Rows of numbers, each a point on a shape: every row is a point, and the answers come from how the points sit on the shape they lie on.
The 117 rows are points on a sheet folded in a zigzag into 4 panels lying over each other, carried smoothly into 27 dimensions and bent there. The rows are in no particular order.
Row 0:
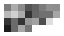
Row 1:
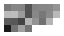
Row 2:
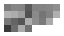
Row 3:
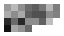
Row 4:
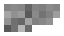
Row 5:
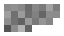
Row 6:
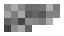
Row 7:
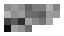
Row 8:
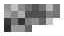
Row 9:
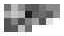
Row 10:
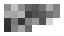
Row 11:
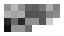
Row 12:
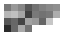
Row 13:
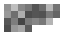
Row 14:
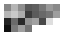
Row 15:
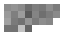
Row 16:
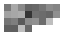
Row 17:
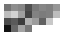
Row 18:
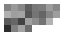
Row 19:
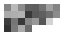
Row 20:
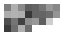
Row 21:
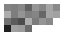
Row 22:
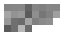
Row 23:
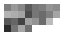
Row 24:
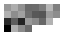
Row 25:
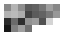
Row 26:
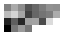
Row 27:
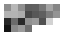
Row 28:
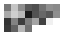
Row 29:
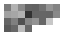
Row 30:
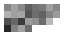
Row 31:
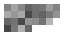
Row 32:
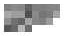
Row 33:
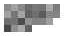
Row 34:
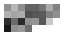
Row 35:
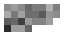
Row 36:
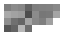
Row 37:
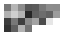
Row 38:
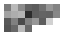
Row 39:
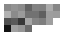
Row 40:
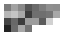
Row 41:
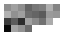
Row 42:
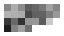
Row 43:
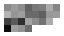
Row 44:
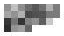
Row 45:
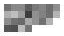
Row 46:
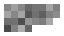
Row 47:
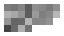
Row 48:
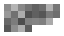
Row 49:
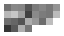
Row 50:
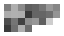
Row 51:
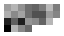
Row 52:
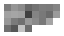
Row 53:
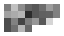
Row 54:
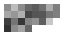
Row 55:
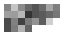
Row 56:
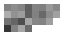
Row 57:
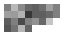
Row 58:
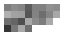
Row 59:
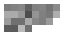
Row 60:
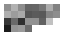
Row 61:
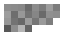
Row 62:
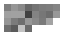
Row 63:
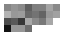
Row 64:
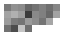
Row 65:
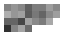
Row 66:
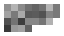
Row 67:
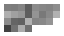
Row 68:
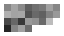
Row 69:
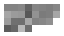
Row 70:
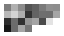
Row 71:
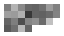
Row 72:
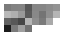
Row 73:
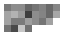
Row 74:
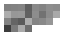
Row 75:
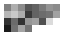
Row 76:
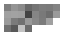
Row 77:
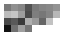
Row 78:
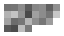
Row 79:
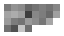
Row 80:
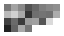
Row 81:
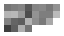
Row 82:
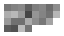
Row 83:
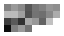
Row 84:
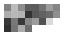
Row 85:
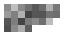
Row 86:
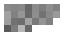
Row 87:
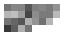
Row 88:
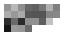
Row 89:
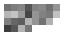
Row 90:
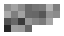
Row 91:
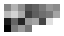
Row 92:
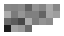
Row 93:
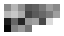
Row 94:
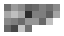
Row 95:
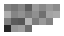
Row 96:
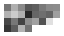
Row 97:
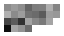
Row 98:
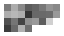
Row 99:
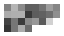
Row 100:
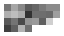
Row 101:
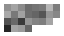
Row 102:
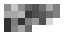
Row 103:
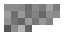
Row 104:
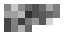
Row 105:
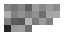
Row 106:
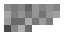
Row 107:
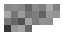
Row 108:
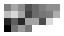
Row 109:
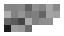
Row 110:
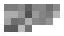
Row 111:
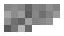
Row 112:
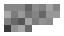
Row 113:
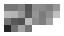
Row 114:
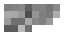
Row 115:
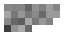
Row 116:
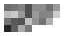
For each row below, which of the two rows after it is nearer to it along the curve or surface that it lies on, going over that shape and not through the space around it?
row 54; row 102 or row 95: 102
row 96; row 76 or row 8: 8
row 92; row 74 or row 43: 43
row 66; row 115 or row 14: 115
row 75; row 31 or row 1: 1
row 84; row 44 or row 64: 44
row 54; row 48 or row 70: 48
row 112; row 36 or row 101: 101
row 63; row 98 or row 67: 67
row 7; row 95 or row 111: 95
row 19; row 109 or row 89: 89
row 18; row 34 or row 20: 34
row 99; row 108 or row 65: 65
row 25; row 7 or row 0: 0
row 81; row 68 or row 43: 68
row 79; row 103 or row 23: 103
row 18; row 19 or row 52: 19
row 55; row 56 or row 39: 56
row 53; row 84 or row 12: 84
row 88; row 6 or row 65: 65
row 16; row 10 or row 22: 10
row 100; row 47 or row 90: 47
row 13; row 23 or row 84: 84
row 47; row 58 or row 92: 58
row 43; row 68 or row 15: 68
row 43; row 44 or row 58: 58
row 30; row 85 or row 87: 87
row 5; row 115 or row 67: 115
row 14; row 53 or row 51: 51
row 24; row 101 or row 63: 63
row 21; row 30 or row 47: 30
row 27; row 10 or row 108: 108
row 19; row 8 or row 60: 8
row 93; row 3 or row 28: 3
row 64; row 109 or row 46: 46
